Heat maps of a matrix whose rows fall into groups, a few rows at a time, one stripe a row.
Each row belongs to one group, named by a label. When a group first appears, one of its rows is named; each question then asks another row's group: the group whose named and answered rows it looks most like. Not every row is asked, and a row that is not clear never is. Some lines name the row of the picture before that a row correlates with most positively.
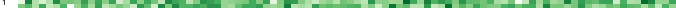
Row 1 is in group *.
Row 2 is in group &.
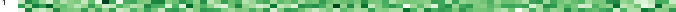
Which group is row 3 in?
*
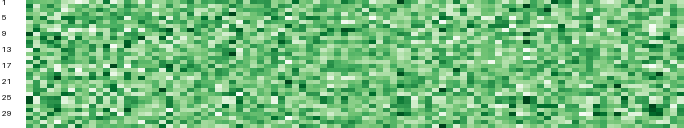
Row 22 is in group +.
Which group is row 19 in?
&
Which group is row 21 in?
+
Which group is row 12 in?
&
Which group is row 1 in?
&
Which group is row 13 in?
*
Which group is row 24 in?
*
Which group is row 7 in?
+
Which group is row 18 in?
&
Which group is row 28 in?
&
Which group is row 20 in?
&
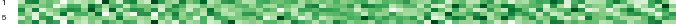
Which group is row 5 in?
+
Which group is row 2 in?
+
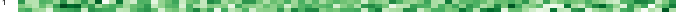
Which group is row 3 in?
+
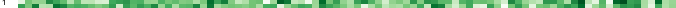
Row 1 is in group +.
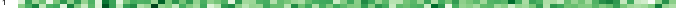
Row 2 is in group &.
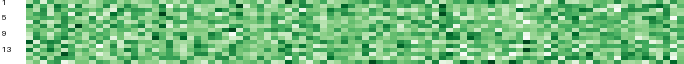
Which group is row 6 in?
*
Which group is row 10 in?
*
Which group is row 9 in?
*
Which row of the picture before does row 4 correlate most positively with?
2
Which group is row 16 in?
+
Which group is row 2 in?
&
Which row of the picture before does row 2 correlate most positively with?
2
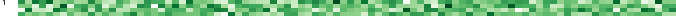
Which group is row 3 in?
*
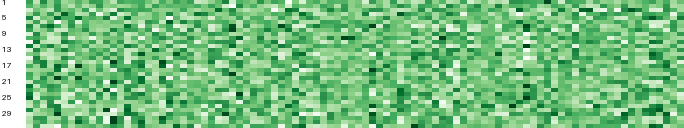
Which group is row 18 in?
+
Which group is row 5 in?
&
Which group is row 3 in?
+
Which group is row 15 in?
*
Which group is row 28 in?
&
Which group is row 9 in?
*
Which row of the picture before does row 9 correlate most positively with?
3
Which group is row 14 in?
*
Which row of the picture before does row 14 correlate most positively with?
4
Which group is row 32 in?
*
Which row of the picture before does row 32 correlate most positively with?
3
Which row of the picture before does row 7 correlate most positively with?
1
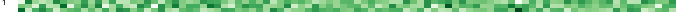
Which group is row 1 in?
*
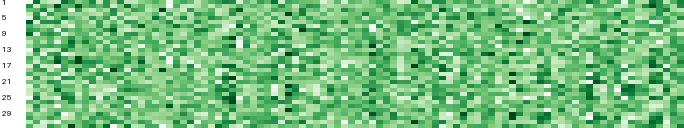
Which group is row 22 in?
+
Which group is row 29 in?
+
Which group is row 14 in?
+
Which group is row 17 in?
*
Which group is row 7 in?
*
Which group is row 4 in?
+
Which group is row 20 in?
*
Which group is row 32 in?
&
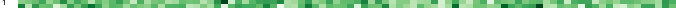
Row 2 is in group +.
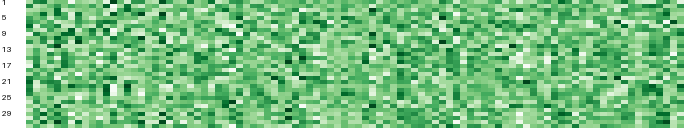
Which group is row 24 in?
&
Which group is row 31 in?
&
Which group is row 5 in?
&
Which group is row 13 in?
*
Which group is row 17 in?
*
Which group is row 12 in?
+
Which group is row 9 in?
*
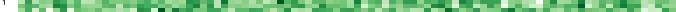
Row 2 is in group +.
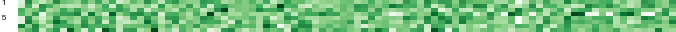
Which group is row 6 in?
*
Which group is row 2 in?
+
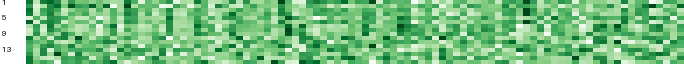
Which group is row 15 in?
&
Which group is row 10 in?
&
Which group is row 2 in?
&
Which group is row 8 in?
+
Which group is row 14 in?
&
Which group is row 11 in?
+
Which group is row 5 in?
+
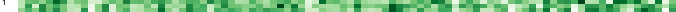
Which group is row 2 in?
+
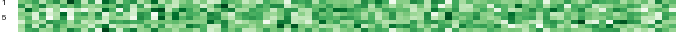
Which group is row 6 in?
+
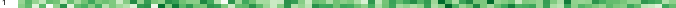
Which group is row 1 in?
*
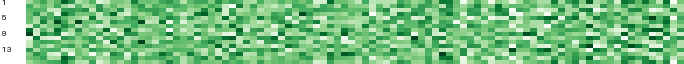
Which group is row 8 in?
&
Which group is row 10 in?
*
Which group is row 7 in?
+
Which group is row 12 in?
+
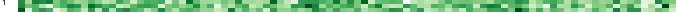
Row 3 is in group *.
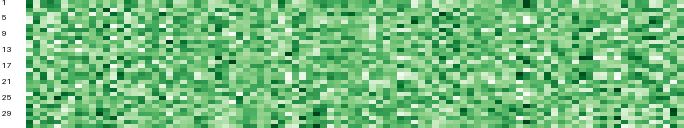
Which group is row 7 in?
&
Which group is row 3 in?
&
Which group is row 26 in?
*
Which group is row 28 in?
+
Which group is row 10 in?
&
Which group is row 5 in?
*
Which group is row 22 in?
&
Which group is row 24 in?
*
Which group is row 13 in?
&
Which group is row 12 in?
*
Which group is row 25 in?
&
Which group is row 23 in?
+
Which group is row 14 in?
+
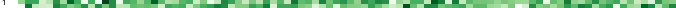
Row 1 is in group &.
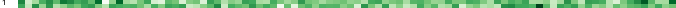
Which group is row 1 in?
&
